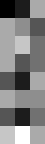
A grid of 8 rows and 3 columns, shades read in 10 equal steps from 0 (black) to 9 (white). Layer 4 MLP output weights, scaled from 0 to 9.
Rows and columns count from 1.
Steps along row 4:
down up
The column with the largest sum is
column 3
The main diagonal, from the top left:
0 5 4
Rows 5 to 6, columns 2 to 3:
1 6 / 5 5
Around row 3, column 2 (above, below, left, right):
5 3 6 4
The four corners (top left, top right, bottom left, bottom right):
0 6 7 6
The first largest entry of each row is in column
3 1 2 1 3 1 3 2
